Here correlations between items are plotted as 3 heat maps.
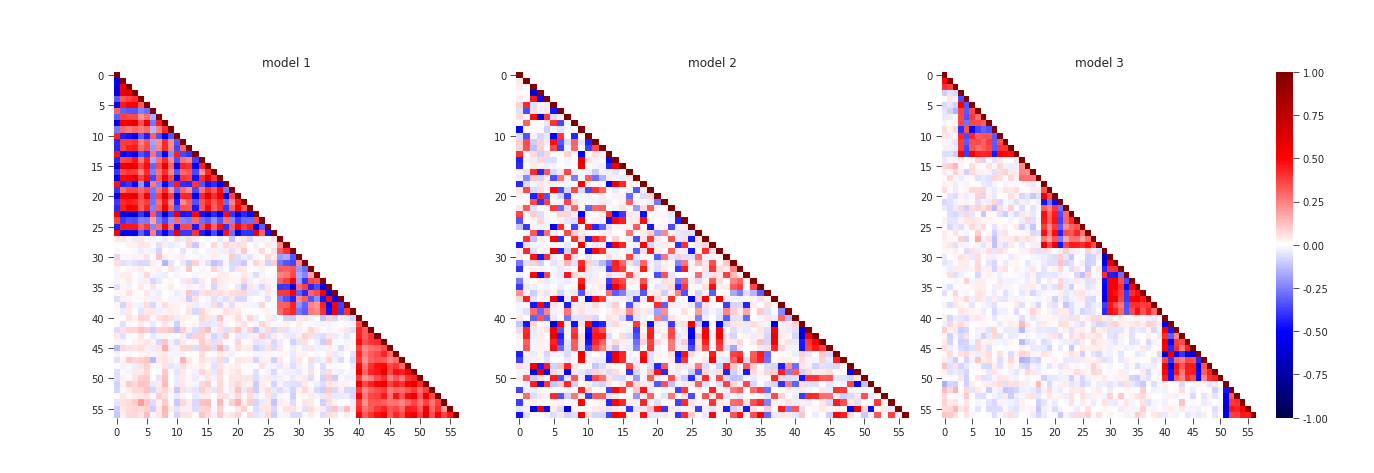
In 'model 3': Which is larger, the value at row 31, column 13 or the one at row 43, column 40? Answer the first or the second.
the second
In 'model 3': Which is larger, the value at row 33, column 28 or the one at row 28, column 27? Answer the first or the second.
the second
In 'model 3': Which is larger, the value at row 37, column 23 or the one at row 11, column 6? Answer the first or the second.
the second
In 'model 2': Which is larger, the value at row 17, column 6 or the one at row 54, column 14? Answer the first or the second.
the second
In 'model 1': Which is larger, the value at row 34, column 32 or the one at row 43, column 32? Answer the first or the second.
the first
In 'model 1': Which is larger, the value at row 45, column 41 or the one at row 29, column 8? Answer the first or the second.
the first
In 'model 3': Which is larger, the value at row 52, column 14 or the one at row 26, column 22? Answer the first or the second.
the second
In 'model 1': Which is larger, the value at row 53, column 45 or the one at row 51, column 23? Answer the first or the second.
the first
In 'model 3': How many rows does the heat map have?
57
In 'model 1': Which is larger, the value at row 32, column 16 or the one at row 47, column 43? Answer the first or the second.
the second
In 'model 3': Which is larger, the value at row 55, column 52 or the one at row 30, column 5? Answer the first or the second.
the first
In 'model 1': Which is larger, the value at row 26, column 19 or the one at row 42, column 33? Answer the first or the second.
the second
